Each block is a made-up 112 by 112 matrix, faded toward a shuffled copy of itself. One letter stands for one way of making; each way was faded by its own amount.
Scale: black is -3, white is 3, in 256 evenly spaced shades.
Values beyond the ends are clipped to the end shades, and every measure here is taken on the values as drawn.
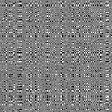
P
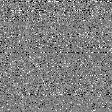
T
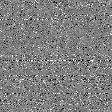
T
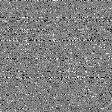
T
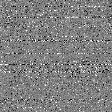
T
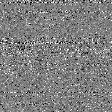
T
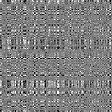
P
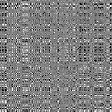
P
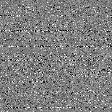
T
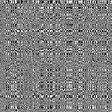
P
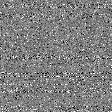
T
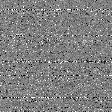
T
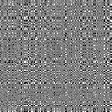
P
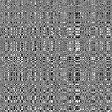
P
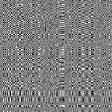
P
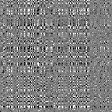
P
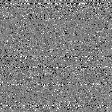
T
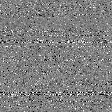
T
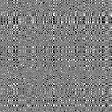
P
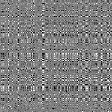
P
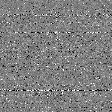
T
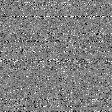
T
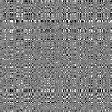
P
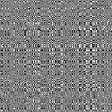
P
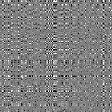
P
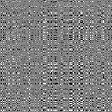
P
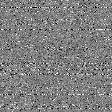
T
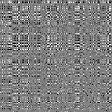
P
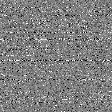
T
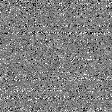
T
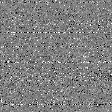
T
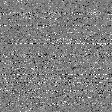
T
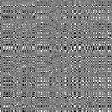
P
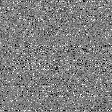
T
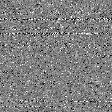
T
